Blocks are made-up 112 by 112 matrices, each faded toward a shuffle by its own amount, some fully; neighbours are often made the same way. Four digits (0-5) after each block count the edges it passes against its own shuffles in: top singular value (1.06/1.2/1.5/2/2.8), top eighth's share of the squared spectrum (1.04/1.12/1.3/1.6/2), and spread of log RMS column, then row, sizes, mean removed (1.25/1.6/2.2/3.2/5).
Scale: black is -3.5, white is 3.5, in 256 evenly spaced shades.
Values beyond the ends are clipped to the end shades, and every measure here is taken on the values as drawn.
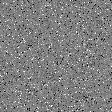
0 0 0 0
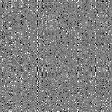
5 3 3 2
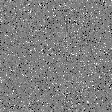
2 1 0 0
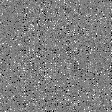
4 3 2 1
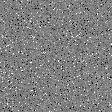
2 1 0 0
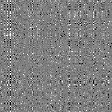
5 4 3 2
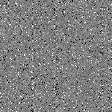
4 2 1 1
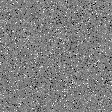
1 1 0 0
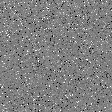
0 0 0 0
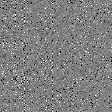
4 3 2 1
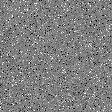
1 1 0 0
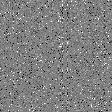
3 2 1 0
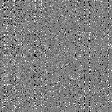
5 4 3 2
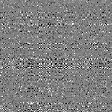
5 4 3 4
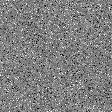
0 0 0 0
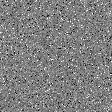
0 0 0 0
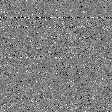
2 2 0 2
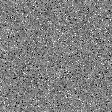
0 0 0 1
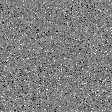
0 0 0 0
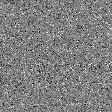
0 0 0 1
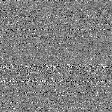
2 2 0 4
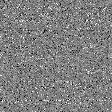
1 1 0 2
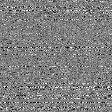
2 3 0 4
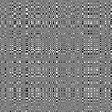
5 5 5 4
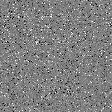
3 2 1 1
